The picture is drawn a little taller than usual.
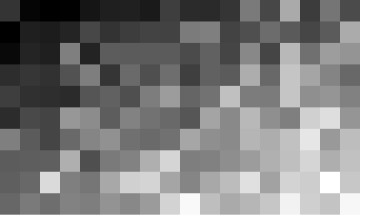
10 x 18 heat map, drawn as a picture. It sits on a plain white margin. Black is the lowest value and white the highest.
The top left is the ninth with the lowest average. The halves do not mirror each other. The field climbs toward the bottom right. No regular stripes run through it. The top right is the roughest part. The bottom right is the ninth with the highest average.
